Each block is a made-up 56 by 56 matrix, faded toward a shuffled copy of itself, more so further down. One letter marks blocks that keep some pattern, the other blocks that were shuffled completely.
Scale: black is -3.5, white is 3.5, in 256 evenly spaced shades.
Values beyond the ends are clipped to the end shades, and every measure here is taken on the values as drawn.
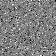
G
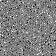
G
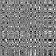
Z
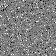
G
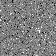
G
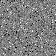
G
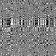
Z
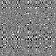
Z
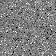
G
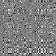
Z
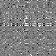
Z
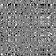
Z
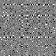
Z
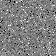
G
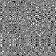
Z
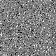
G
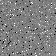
G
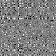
Z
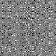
Z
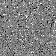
G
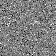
G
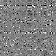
Z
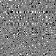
Z
